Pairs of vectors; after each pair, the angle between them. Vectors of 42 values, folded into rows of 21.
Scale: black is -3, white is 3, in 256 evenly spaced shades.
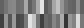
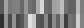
nearly parallel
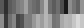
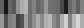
nearly parallel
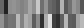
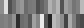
nearly opposite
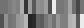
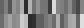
nearly parallel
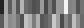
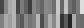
partly aligned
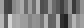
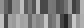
nearly parallel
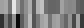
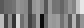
partly opposed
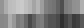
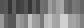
nearly opposite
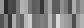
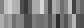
nearly opposite
